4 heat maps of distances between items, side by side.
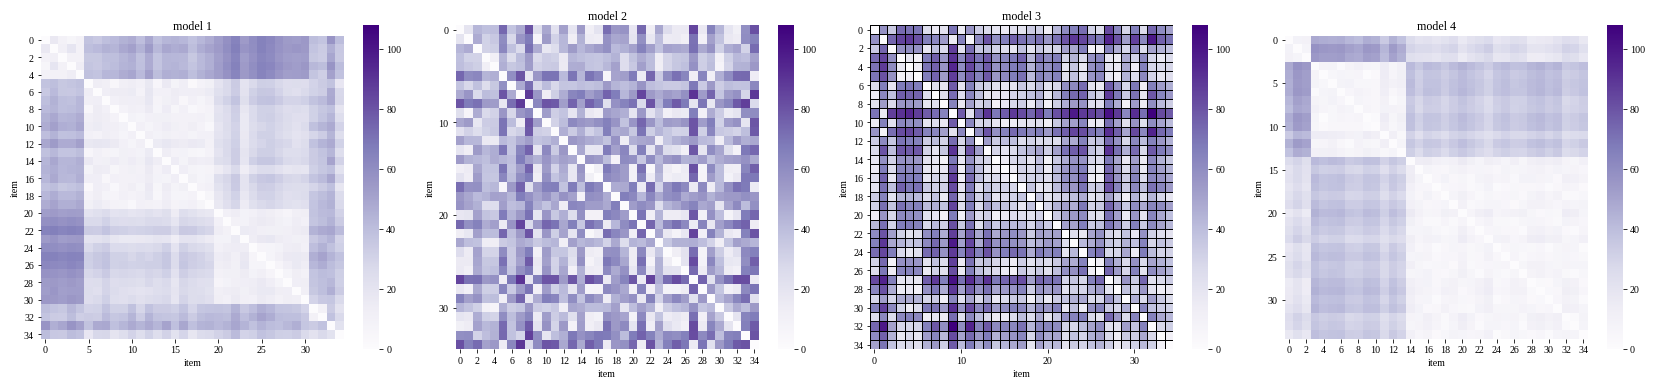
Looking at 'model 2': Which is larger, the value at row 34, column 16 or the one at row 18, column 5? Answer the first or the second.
the first
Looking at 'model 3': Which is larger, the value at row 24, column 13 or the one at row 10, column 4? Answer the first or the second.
the first
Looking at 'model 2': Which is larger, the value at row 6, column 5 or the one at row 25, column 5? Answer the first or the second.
the second
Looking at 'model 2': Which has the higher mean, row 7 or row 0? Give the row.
7
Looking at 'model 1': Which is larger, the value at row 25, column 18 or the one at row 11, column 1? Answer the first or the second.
the second
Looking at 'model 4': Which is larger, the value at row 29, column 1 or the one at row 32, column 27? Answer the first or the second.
the first
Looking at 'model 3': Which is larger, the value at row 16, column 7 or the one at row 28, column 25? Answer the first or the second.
the second
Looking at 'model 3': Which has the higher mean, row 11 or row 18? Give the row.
11
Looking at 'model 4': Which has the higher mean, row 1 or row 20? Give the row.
1
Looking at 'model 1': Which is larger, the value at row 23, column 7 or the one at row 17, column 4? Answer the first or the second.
the second
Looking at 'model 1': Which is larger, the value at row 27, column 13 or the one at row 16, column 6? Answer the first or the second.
the first
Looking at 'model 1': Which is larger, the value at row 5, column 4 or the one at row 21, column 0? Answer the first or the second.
the second
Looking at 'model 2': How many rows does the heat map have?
35
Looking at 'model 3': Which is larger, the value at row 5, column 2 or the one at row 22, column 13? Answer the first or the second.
the second
